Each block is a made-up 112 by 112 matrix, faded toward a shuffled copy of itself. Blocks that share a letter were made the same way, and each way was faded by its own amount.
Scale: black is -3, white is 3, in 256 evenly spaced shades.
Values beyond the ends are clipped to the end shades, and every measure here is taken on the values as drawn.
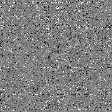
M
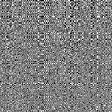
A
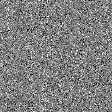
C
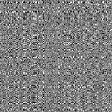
A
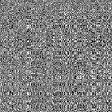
A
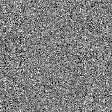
C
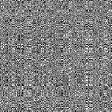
A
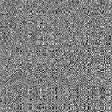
A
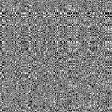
A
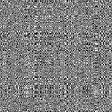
A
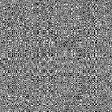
A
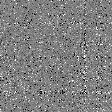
M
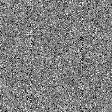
C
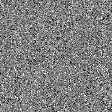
C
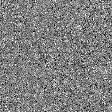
C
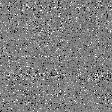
M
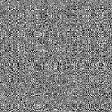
A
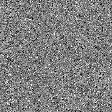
C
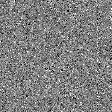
C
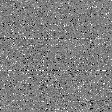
M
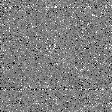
M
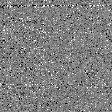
M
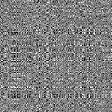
A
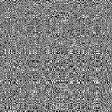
A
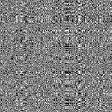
A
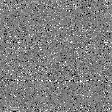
M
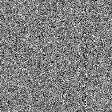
C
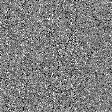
C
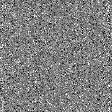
C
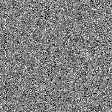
C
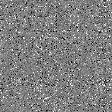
M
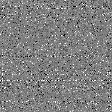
M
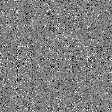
M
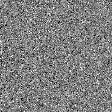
C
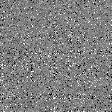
M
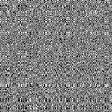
A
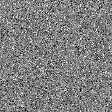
C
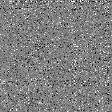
M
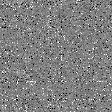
M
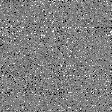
M
